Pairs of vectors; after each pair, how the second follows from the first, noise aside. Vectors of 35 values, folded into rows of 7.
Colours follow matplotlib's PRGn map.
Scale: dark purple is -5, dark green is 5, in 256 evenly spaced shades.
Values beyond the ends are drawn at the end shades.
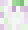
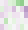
copied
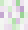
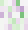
copied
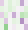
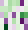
scaled up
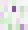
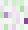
wrapped around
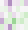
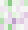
negated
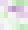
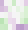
wrapped around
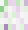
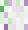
copied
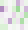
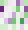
scaled up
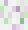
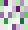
scaled up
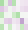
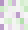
negated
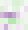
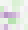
copied
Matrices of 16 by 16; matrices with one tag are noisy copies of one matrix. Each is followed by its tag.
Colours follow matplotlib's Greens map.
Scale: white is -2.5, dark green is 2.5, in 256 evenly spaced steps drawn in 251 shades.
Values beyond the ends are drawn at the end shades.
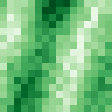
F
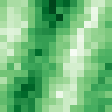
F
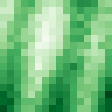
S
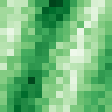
F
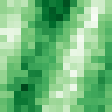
F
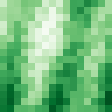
S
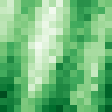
S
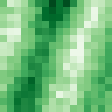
F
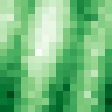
S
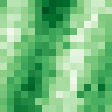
F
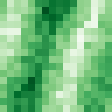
F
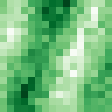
F
